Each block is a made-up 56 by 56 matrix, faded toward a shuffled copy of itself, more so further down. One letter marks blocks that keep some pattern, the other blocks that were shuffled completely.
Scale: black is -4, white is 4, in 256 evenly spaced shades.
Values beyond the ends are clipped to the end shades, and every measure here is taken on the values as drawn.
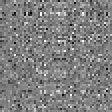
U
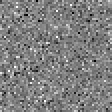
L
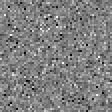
L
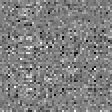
U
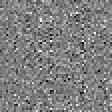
U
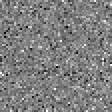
L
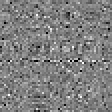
U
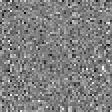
U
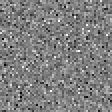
L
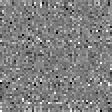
U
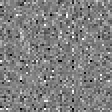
U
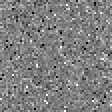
L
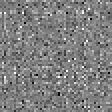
U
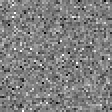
L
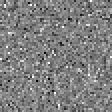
L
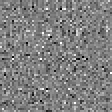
U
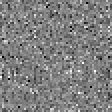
U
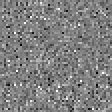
U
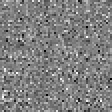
U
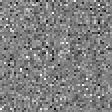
U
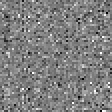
U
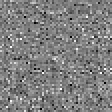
U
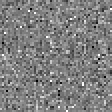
U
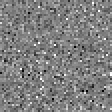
L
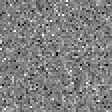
L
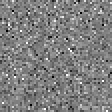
U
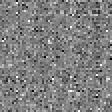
U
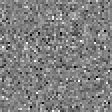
U
